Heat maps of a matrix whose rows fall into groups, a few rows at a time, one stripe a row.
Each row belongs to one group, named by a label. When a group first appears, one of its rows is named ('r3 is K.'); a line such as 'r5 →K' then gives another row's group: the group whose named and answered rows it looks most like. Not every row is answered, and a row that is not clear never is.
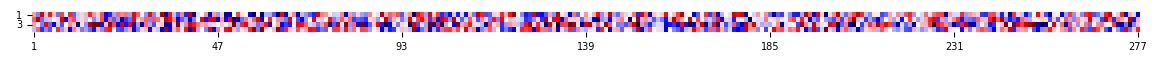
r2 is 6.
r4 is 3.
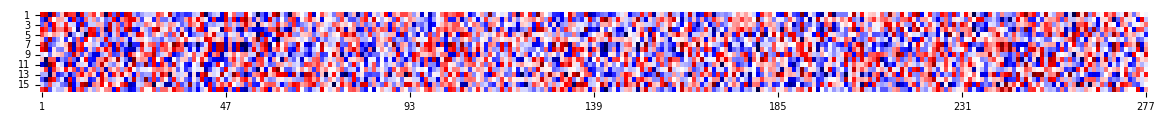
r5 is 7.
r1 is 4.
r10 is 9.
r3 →4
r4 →4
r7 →6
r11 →9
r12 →4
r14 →9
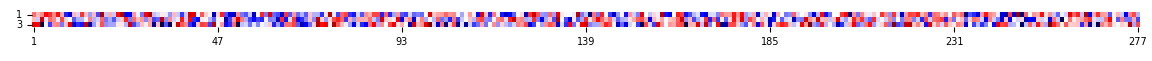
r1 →4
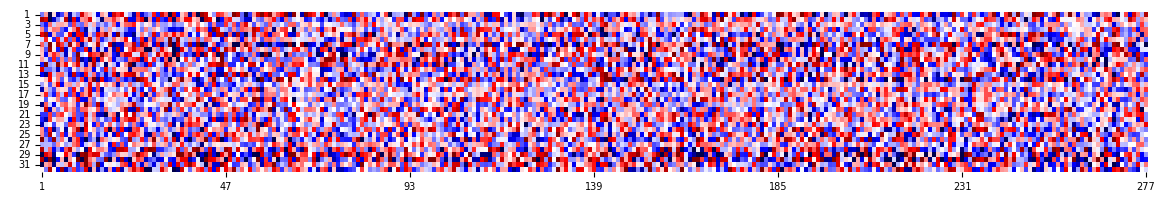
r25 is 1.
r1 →3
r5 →6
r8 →1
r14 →7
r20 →3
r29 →7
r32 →1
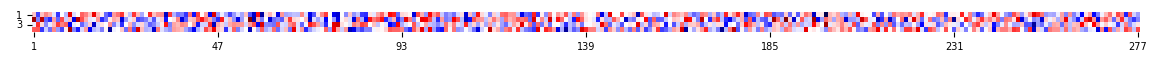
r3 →3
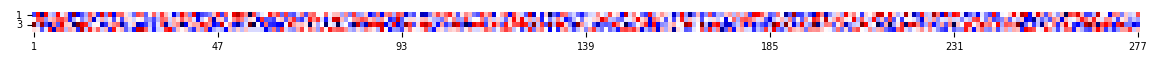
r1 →4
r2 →3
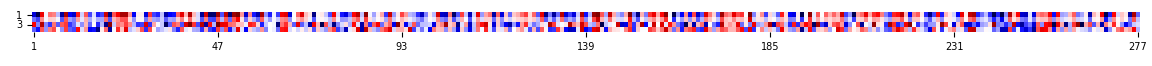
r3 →1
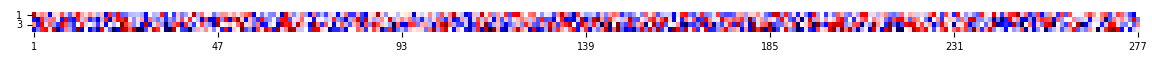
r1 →4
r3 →1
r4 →1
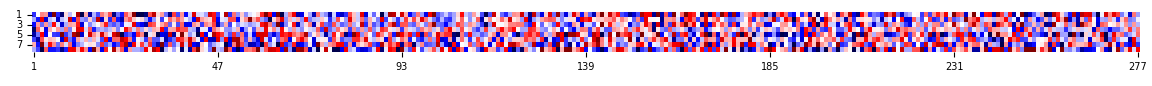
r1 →1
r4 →7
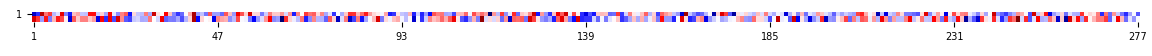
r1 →9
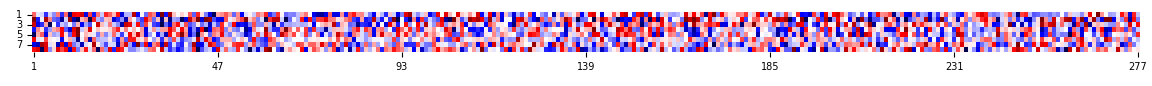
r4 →7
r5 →7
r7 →9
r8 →4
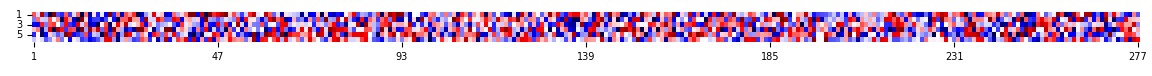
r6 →3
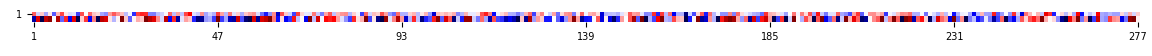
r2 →4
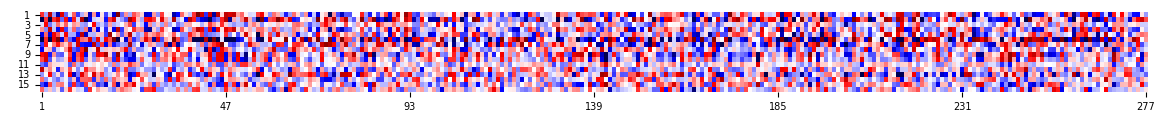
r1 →1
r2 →4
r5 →4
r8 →7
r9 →6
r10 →6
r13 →7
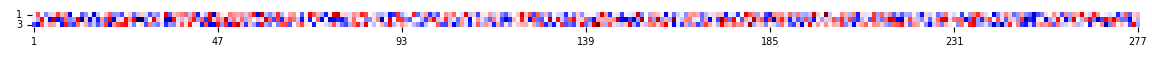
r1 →3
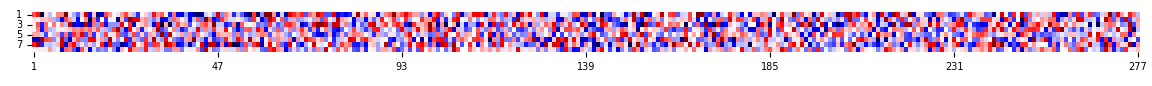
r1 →4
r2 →7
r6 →9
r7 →6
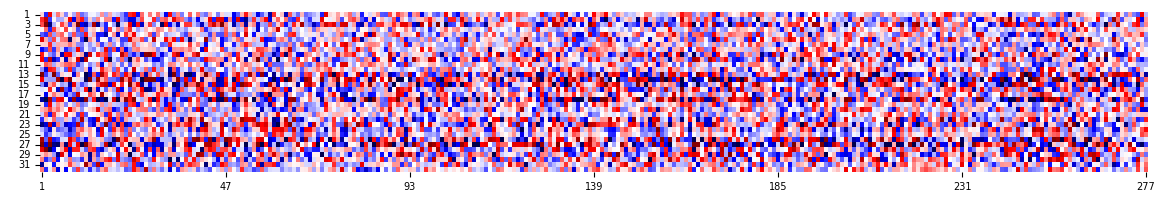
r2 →6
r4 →4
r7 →3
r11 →3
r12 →9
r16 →1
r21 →4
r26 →1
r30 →9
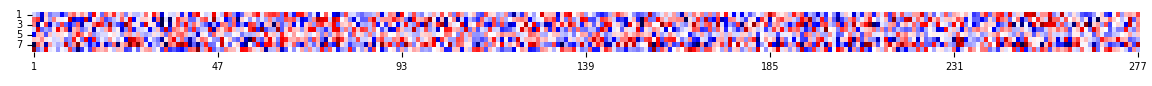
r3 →9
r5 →7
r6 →7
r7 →7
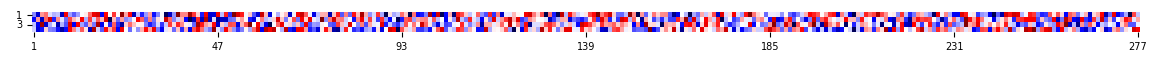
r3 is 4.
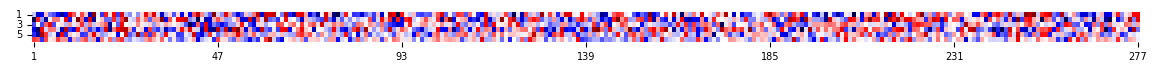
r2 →7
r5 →9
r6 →4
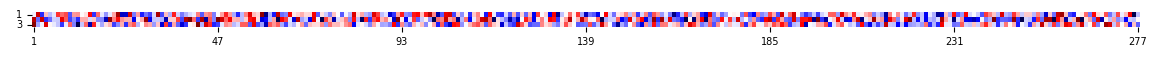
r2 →1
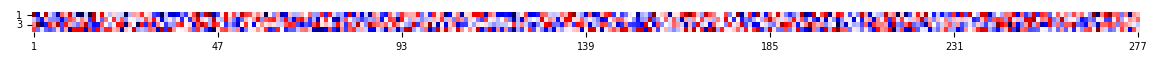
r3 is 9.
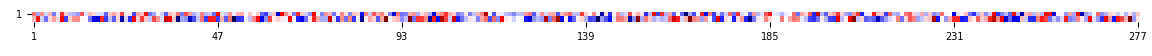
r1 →1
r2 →6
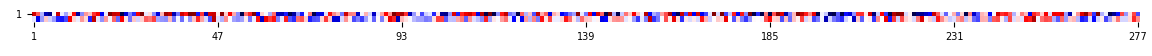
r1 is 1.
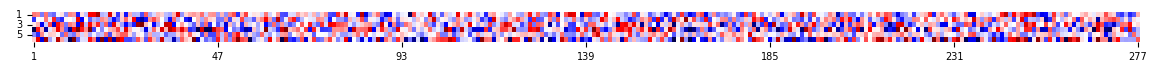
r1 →6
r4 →7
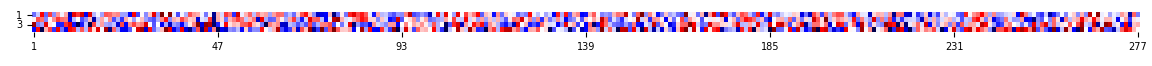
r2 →3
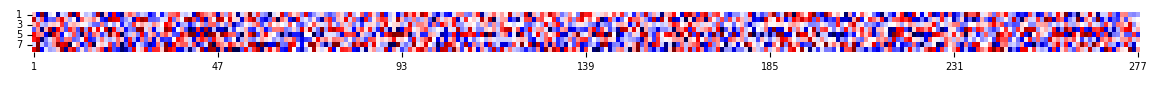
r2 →1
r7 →3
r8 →6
